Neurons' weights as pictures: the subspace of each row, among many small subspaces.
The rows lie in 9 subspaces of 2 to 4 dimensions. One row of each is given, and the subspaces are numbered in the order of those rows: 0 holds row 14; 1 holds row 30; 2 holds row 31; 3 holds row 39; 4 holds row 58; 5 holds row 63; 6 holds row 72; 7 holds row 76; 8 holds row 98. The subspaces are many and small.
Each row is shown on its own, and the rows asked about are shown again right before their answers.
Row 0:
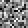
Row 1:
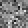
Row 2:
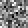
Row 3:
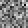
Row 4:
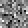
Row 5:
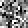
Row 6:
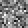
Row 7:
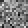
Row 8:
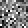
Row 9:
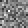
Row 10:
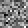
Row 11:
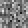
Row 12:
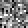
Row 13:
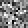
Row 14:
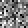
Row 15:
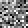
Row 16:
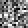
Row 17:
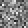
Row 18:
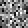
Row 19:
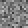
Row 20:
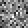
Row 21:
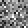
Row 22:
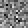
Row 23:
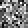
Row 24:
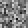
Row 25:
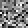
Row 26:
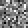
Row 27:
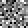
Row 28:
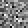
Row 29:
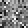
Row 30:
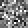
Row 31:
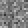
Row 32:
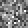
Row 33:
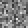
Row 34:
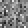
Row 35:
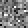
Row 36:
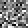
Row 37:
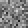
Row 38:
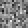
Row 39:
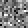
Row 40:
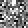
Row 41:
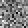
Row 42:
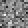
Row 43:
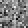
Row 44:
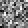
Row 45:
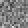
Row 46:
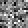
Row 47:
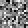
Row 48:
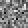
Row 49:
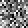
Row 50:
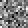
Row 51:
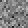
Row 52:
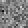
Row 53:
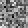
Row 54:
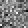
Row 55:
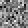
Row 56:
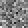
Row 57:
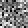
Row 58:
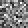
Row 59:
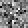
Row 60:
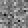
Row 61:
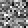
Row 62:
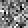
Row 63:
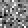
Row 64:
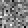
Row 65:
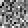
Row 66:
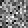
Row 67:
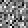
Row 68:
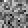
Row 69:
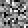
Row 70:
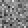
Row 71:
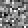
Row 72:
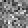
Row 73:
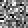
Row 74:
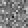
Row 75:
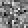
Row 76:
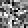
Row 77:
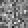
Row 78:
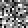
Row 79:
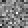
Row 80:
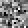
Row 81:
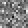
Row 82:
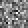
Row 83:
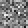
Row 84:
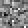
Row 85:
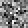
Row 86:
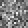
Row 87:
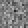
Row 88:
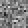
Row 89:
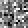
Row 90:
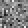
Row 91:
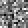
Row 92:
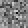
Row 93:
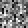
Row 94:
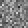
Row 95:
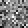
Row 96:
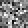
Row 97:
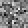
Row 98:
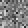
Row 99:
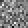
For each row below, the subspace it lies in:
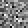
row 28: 4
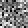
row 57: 3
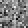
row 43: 8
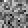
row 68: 1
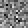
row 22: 4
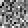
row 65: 6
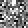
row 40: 1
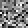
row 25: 2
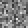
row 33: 8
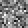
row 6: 1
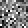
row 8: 1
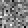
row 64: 5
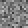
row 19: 2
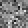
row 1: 6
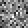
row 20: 0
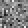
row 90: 5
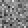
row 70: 5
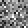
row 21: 0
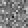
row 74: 8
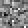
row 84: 7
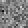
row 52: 2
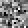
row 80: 6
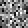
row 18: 0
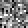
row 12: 5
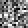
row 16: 2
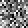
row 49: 0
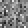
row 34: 0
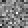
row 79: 2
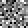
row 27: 2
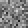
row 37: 2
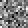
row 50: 6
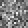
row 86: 1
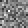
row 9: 1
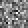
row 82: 4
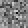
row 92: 4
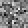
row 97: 7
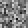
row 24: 8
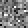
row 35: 3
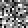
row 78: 5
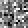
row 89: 2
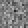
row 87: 4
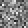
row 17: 1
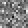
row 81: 8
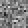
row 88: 6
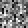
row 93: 0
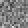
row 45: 6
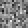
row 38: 0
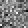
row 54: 3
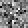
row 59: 7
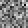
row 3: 4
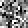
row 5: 6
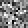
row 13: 7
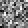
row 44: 2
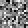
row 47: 4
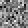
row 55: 4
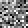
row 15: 2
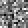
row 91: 2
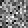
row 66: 7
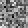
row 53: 6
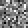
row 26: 4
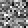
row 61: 4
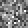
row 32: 1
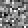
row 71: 7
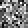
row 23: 4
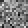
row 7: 1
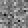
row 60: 3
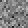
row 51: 6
